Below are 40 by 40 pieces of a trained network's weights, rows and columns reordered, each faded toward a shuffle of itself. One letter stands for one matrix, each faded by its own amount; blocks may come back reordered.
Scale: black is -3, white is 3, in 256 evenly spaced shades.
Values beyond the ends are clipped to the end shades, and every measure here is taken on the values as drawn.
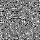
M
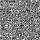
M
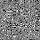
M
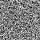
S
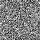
S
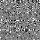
M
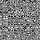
M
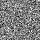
S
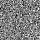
S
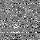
M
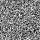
S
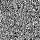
S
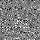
M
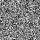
S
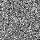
S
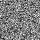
S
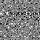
M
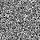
S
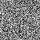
S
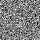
S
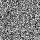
S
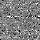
M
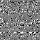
M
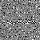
M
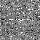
M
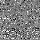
M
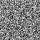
S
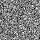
S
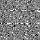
M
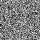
S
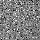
M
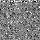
M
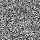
S
